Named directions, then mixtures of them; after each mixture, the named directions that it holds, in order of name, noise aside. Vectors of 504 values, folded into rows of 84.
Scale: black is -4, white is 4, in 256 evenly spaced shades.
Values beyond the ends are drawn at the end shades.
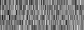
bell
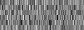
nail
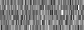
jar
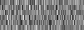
nail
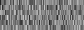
bell, nail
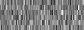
jar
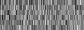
bell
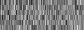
bell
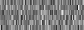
jar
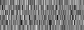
nail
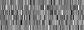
jar, nail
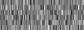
jar, nail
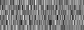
nail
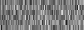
bell, jar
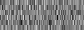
nail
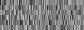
bell, nail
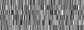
jar, nail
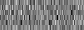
jar, nail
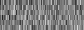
bell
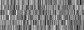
bell
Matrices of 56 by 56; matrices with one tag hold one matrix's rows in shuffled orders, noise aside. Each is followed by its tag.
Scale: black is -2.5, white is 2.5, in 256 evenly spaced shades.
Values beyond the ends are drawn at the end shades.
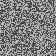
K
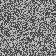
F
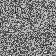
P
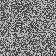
K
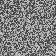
F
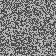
K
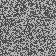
P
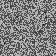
F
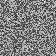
K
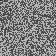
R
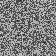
K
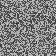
F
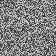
F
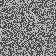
R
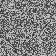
K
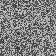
K
